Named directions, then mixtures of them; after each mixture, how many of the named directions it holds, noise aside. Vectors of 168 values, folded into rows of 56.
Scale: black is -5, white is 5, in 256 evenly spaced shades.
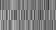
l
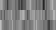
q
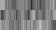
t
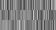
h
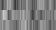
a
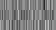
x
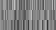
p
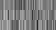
three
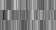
one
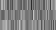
two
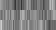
three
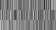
three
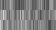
three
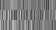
one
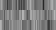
one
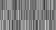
two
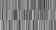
three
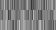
three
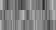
one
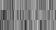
three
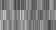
three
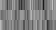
two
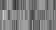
one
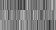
three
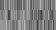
two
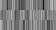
two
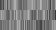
two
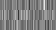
one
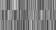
three
